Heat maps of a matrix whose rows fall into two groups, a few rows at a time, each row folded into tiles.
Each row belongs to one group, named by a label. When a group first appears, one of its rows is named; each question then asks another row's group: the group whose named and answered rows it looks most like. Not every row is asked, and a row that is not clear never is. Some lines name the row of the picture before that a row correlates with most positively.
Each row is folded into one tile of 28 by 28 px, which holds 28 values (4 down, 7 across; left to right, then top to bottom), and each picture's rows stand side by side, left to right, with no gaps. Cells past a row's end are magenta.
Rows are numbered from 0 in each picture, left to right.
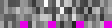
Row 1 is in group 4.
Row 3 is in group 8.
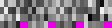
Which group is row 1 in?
8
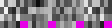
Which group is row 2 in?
8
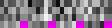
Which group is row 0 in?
8
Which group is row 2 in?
8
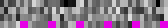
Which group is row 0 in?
8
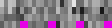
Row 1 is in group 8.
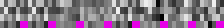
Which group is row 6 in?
4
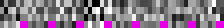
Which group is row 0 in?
8
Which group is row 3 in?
8
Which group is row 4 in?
4
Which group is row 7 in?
4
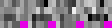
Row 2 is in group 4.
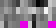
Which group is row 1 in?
4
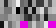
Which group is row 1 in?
8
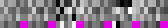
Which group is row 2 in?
8
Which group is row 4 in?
4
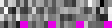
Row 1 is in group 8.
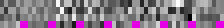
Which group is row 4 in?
4
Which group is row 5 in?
8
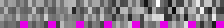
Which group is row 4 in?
8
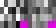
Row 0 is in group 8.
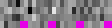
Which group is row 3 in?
8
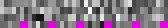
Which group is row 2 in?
4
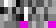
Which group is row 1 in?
8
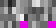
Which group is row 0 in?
4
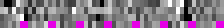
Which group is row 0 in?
4
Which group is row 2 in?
4
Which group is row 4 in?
4
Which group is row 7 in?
8
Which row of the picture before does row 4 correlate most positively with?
0
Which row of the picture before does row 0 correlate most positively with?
0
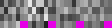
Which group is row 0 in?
8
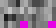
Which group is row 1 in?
4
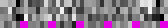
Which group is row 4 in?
8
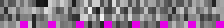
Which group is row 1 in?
4
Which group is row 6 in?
8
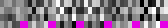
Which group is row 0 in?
4
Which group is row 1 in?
8
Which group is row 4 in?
8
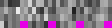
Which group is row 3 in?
4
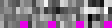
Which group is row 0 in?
4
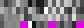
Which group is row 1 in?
4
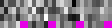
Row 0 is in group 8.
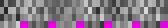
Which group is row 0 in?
8
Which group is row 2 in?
8
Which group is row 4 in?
8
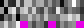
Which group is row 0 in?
8
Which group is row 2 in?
4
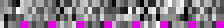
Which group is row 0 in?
4
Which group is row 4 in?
4
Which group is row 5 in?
8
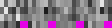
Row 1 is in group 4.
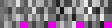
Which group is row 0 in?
4
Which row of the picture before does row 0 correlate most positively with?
3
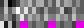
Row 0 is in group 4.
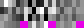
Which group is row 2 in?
8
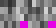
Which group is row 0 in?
4
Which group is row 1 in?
4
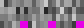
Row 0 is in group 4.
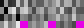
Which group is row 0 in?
8
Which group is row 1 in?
8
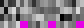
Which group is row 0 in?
8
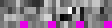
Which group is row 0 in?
4
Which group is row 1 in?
4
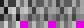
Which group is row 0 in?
8
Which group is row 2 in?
8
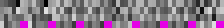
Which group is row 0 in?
4
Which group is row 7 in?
8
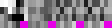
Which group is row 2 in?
8
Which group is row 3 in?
8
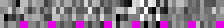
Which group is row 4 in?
4
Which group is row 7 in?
4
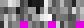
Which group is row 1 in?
4
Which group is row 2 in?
4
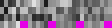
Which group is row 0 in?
8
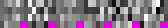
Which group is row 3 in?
4
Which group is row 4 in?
8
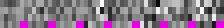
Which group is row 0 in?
4
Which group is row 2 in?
8
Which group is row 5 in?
4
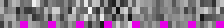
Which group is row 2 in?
4
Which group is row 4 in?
8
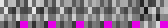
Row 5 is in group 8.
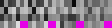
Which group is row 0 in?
8
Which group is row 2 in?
4
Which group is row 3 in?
8
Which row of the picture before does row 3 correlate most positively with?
5
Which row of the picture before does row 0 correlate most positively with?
5
